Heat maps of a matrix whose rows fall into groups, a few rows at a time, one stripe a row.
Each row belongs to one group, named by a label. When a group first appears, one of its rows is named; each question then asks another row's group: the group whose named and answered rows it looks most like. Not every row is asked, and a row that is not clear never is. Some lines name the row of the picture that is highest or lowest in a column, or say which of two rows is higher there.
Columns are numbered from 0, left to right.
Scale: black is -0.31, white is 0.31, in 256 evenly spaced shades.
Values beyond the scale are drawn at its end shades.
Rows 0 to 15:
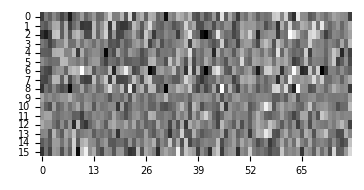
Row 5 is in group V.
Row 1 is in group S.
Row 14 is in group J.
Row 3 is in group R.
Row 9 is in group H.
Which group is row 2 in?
S
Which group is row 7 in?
S
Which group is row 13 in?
R
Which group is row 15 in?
J
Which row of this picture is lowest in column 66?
6
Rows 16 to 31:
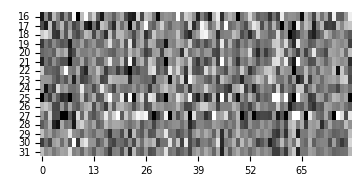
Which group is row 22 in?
V
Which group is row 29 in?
H
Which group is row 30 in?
J
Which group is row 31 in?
H
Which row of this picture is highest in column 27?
25
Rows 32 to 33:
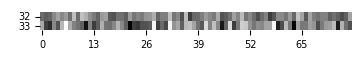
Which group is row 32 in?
J
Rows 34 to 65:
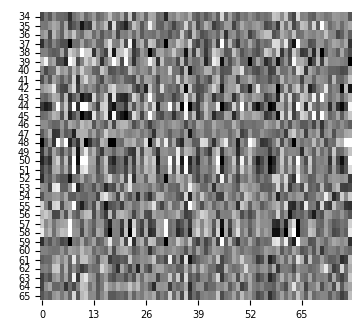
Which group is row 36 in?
R
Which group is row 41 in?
J
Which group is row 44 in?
J
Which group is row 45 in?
S
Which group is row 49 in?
J
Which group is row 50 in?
J
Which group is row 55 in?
V
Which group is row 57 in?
H
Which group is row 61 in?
J
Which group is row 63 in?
J
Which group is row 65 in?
J
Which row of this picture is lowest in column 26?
42
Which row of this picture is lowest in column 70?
38
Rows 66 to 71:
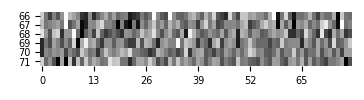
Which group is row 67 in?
V
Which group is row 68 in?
V
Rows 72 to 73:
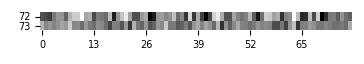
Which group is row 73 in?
H
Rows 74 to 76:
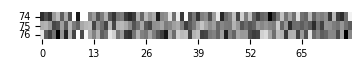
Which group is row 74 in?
J
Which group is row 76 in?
R
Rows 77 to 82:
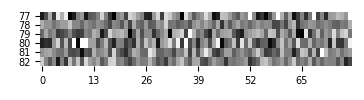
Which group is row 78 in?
H
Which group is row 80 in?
J
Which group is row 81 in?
S
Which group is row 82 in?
R
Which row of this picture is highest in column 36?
80
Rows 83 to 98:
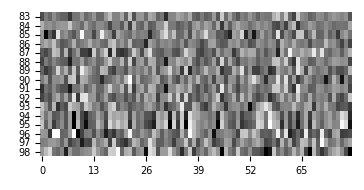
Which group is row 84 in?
H
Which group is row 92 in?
J
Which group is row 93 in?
R
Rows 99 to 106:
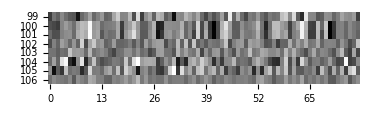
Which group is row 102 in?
J
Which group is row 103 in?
V
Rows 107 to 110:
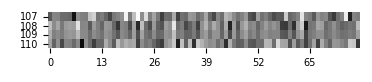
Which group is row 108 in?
H
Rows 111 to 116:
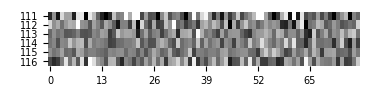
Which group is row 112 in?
H
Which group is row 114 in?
V
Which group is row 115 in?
R
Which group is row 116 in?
J
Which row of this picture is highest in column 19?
111
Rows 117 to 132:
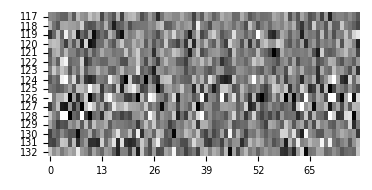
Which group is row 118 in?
V
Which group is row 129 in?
R
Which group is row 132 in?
H
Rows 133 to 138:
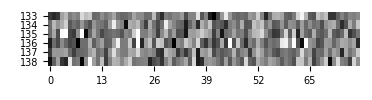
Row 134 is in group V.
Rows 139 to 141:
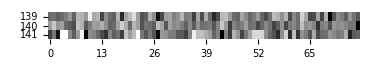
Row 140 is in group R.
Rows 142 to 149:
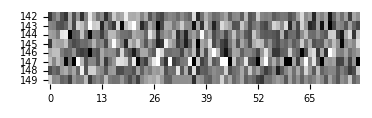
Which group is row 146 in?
S
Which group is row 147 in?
R
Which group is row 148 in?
J
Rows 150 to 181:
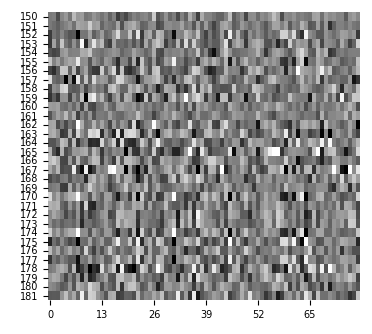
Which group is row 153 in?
J
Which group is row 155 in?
H
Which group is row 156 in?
S
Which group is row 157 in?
R
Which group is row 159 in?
J
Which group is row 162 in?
R
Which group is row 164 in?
S
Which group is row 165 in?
R
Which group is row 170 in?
H
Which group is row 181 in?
J
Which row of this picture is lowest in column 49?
159
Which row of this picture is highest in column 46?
158
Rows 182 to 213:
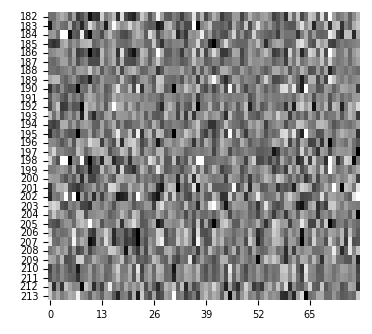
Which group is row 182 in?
S
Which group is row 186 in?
S
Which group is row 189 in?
S
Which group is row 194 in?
S
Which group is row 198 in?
V
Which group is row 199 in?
S
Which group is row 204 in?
R
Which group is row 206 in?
V
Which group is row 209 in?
R
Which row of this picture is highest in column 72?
183
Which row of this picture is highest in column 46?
201
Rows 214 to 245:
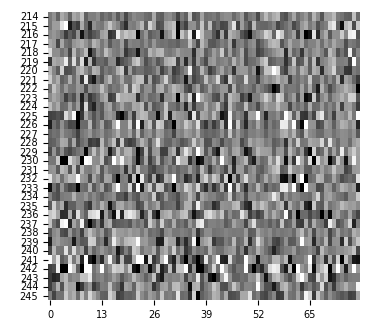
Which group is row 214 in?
R
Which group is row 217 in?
R
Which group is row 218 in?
V
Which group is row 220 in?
R
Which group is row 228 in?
S
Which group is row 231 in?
R
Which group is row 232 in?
H
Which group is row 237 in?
V
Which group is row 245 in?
J
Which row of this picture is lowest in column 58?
232
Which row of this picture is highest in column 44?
243
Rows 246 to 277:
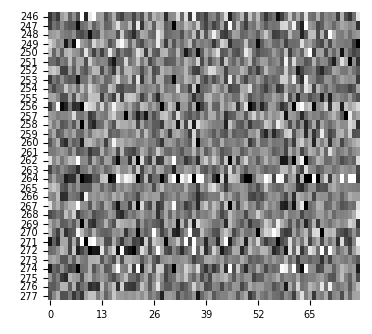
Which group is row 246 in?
J
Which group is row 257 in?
V
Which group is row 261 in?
S
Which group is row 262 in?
H
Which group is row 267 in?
H
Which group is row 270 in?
R
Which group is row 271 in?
J
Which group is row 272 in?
S
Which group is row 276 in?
S
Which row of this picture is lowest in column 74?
257
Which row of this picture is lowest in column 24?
257
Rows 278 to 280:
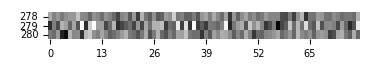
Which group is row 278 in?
H
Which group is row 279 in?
J
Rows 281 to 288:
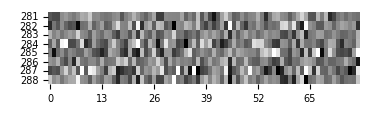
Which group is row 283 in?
H
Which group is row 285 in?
R
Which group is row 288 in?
H
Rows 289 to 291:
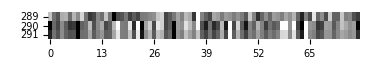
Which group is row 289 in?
V
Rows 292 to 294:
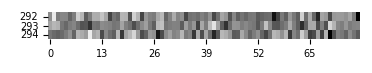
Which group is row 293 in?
S
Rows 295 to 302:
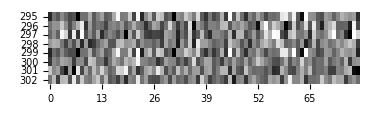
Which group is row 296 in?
R
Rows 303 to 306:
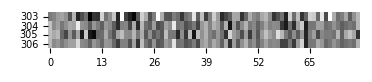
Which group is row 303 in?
S
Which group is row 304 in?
H
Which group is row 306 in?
H
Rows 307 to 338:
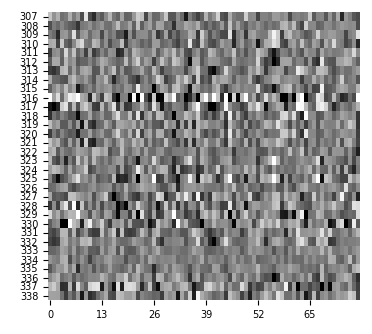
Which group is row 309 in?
R
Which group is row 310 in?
R
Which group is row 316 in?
H
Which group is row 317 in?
S
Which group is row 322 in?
R
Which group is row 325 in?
R
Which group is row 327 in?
V
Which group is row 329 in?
H
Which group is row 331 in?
S
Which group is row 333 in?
S
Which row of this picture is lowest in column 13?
337
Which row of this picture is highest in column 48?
337
